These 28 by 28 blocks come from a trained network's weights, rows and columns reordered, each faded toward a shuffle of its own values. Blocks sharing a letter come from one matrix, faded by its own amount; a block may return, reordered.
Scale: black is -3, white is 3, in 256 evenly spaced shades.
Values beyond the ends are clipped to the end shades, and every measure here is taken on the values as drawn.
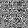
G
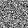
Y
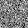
Y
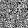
Y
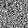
Y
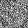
Y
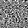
G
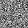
Y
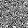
G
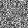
G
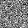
Y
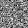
G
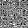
G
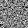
Y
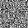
G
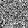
G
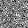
Y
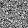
Y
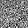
G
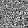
G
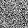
Y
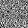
G
